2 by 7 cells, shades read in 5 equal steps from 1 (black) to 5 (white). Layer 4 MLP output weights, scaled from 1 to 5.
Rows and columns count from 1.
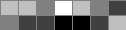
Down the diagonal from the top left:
4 2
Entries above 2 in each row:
6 2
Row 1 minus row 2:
1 2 1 4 3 1 -2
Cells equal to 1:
2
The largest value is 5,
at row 1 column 4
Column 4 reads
5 1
